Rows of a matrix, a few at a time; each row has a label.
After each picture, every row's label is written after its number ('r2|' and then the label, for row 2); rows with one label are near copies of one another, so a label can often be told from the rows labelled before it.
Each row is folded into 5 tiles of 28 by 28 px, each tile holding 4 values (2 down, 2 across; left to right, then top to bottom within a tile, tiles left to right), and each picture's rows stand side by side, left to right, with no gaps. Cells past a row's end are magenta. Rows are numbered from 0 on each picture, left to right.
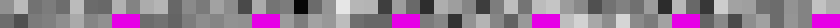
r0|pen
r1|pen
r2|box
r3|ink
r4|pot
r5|ink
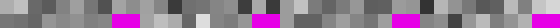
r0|pen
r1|pot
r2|pen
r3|ink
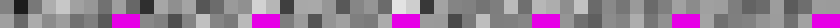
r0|box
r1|ink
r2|ink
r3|ink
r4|pen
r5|pen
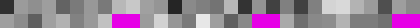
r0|ink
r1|pot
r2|box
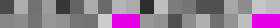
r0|ink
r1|ink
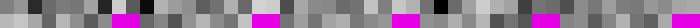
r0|pot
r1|ink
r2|ink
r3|box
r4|ink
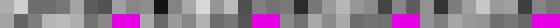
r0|pen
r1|box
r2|box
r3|box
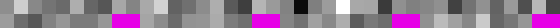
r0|pen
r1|pen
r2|box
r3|pot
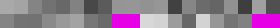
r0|pen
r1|pot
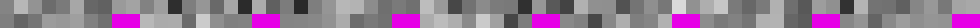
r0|pen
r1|pot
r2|box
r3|pot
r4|ink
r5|pen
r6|ink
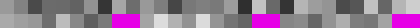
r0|pot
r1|pot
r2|ink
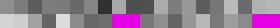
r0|pot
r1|ink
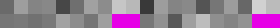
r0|ink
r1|ink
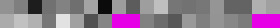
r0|pot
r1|pen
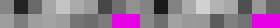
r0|box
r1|box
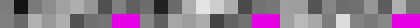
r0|box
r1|box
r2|pot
